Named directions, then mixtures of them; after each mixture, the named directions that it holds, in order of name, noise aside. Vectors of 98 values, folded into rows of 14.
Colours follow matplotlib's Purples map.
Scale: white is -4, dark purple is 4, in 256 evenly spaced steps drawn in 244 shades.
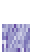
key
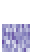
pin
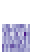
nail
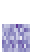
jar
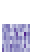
jar, nail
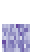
jar, key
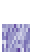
key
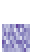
jar, pin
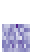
jar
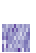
key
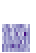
nail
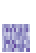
key, pin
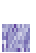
key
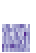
nail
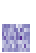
jar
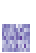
jar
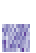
key, nail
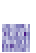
nail, pin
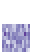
nail, pin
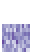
pin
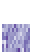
key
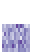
jar, nail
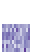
key, pin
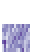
key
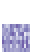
jar, nail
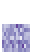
jar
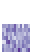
key, pin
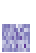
jar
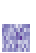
jar, key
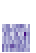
nail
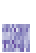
key, pin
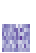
jar
